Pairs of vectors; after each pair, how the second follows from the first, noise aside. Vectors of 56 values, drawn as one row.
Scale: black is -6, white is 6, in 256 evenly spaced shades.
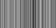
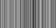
copied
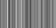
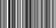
scaled up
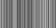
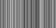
reversed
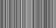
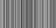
negated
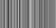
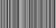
wrapped around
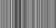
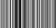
scaled up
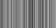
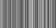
negated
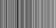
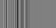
partly zeroed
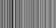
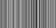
wrapped around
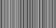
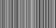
wrapped around
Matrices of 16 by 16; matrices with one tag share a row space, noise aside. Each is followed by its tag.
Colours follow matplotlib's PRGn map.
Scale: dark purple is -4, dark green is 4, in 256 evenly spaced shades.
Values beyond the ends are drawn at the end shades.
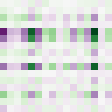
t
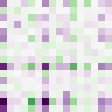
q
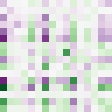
q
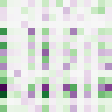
q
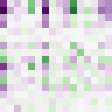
q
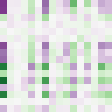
q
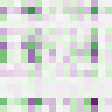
t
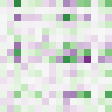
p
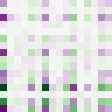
q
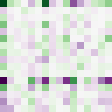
q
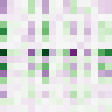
q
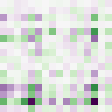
t
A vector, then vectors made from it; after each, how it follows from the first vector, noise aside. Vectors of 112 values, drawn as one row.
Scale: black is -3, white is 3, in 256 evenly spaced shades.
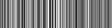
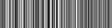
sign-scrambled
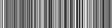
wrapped around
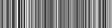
wrapped around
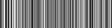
wrapped around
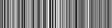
copied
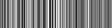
copied
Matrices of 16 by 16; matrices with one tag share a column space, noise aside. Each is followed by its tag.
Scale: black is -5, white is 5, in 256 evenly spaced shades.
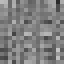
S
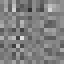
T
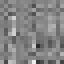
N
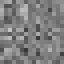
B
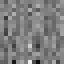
N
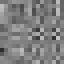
B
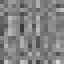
N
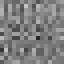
B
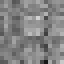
N
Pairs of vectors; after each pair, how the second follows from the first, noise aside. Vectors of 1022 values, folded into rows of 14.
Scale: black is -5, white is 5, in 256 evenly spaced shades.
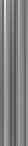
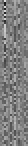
sign-scrambled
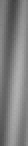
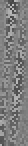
sign-scrambled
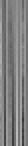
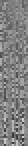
sign-scrambled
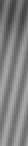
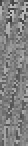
sign-scrambled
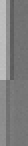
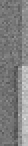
reversed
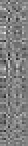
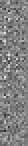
sign-scrambled
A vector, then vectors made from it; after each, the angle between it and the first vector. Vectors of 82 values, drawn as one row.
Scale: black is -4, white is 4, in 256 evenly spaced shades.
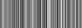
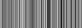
nearly opposite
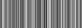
nearly parallel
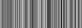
nearly opposite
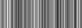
orthogonal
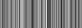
nearly opposite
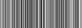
orthogonal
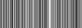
partly aligned
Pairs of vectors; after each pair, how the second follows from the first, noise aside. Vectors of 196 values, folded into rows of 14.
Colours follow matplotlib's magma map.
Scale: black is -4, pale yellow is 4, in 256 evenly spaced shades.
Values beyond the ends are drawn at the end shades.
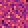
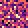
scaled up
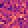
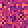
sign-scrambled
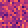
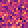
negated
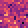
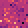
partly zeroed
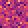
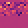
partly zeroed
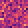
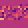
partly zeroed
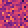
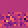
partly zeroed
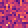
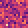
sign-scrambled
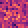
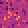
partly zeroed
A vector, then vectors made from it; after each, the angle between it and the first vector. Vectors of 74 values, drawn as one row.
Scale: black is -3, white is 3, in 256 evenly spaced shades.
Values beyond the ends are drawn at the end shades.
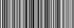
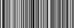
partly aligned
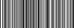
partly aligned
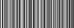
partly aligned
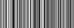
orthogonal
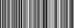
orthogonal
